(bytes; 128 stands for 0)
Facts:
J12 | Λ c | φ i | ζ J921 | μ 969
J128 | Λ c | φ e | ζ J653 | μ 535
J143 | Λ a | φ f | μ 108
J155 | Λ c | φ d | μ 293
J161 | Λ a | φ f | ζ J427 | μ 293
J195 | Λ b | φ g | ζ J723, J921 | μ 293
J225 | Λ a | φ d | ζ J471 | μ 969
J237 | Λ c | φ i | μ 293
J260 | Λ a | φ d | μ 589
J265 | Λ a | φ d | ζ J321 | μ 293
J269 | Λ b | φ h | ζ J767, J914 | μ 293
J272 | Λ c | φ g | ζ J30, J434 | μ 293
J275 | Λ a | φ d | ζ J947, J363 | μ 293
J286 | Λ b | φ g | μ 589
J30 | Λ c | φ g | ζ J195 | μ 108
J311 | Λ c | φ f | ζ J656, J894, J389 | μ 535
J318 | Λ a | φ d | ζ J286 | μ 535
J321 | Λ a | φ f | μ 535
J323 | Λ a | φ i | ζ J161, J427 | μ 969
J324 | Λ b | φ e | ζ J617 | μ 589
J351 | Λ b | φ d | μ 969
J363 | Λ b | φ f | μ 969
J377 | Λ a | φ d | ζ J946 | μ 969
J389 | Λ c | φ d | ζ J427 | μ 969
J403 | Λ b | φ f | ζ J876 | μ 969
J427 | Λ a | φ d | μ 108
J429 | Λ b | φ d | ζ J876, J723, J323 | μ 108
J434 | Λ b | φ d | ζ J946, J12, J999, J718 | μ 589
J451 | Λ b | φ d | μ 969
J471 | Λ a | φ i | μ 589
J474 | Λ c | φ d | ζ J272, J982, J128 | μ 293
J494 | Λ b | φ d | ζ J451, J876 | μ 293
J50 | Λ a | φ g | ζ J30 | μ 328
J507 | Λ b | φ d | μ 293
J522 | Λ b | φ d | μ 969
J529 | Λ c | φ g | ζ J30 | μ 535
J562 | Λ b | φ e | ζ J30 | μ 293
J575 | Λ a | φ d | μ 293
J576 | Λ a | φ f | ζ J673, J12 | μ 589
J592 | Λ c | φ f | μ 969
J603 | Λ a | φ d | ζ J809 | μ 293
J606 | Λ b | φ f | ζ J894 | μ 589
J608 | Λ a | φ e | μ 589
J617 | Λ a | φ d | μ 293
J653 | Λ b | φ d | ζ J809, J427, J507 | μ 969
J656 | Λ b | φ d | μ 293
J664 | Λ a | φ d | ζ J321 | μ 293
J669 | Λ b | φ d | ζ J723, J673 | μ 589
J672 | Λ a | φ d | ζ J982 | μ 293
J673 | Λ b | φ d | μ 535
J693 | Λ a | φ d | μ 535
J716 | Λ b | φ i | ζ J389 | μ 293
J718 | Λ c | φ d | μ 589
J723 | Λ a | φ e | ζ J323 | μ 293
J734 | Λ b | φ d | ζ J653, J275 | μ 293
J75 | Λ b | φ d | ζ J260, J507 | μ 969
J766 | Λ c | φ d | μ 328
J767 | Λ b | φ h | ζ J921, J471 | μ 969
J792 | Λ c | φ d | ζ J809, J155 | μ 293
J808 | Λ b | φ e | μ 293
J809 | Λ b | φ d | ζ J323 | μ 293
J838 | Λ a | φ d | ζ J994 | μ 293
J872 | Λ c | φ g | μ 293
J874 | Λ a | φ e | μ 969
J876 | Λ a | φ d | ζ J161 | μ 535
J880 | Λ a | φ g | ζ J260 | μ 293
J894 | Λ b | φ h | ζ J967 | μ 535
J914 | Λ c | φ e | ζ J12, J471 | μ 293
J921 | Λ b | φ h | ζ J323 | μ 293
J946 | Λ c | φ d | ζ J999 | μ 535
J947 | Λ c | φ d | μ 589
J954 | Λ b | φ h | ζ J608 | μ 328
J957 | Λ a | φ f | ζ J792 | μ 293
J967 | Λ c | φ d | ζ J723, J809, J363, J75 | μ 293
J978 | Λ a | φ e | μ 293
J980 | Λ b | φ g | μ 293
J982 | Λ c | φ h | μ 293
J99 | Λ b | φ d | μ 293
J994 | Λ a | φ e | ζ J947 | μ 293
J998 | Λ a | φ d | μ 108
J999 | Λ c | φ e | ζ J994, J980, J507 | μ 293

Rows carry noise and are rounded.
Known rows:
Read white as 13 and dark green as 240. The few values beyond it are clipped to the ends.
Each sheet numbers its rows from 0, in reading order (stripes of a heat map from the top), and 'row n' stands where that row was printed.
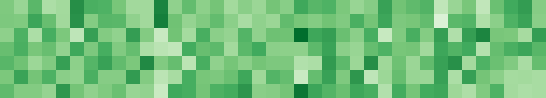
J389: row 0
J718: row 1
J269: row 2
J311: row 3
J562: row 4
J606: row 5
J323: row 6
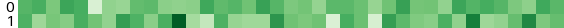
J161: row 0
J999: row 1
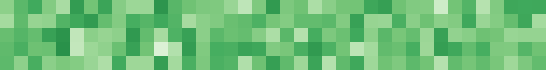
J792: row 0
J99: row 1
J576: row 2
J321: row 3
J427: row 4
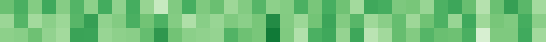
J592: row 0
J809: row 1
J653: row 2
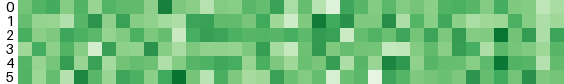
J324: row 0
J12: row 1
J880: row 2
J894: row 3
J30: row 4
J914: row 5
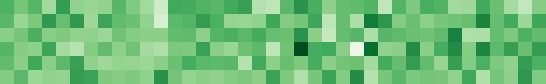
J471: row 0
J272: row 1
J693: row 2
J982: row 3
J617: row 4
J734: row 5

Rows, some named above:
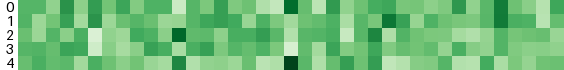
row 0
J195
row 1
J30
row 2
J998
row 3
J576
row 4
J429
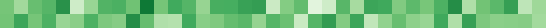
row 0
J874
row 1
J606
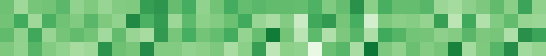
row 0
J377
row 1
J363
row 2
J603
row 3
J128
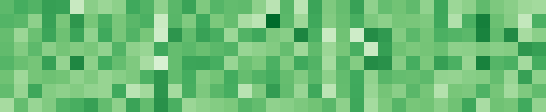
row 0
J576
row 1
J195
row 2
J872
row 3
J275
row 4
J529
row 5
J377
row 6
J427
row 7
J99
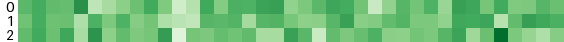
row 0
J321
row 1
J311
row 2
J286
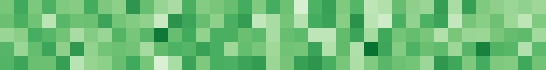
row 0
J606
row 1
J716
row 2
J260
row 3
J30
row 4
J321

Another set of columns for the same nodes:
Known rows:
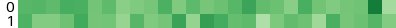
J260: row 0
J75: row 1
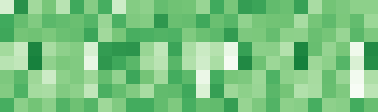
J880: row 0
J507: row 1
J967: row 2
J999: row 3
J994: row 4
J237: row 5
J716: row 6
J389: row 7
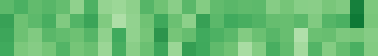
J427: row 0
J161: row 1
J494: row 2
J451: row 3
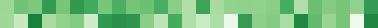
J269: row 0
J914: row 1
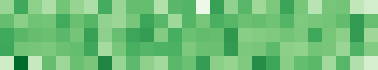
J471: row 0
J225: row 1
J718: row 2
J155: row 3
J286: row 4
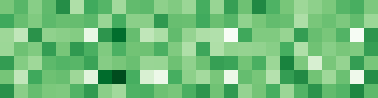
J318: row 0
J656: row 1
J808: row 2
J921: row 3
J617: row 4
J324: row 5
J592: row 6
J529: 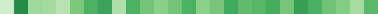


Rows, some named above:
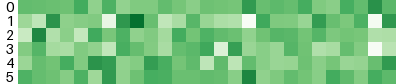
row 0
J693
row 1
J808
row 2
J980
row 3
J716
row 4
J982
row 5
J946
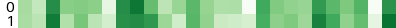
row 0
J562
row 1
J128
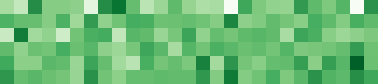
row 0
J562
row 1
J946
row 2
J30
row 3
J225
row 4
J321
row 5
J311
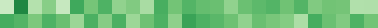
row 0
J980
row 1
J429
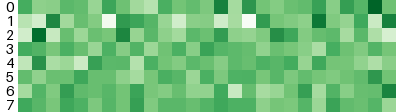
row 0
J321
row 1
J874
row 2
J286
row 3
J429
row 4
J872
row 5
J377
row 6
J894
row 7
J669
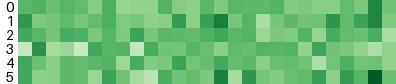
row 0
J998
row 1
J363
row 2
J434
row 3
J272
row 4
J99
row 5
J321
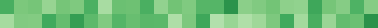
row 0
J766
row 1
J767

